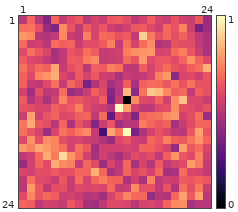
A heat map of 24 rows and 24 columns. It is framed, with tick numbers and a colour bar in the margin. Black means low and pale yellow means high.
Histogram: heavy tails on both sides. Odd patch: rougher, in the centre. Roughest part: centre. Slope: none. Average level on the scale: 60%.
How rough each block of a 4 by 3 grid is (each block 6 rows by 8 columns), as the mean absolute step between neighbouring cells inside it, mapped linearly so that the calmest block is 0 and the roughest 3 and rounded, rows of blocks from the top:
1 0 0
1 3 1
1 3 1
0 1 1
